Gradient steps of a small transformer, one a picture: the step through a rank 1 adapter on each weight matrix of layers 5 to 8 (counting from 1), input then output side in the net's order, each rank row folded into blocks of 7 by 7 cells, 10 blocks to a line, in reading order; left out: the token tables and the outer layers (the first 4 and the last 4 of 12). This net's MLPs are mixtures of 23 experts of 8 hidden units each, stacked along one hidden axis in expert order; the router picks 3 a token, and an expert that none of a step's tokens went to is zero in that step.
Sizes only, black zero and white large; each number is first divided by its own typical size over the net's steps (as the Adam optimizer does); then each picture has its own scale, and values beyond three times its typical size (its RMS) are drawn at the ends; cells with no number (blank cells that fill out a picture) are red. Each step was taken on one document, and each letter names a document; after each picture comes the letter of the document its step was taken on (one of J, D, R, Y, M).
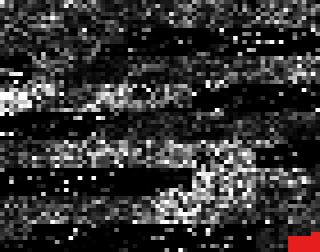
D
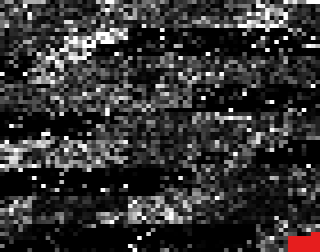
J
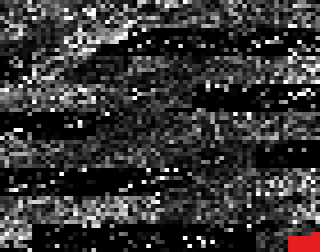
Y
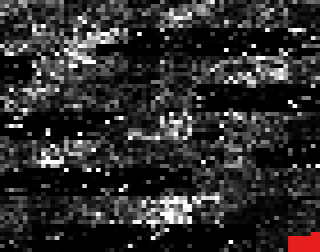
J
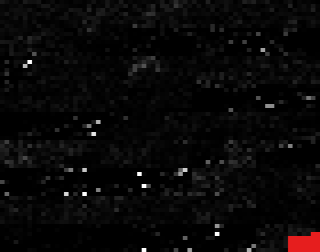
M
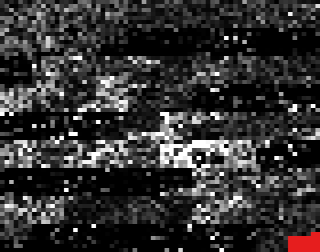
D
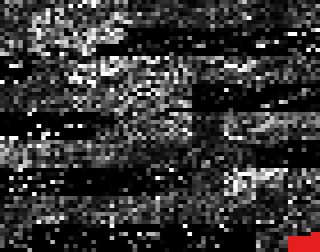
Y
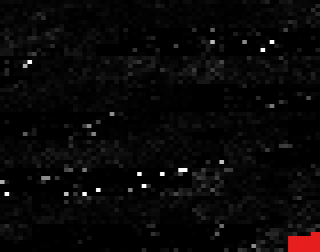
M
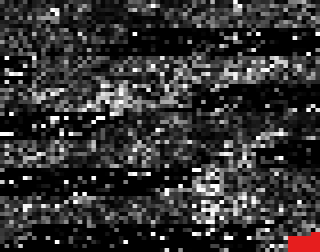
D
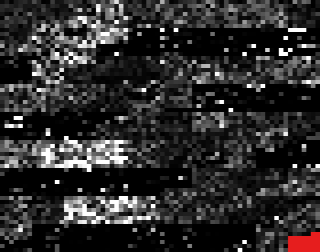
J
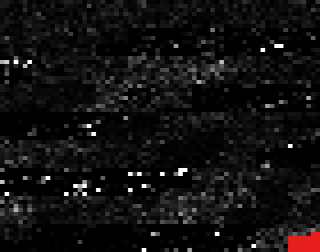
M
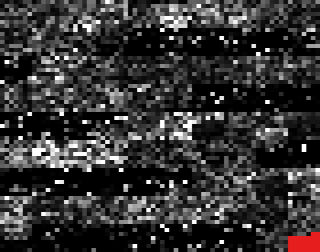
J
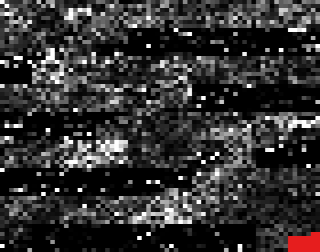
J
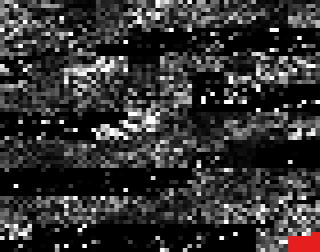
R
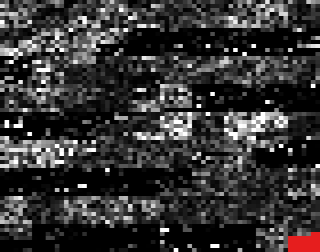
J
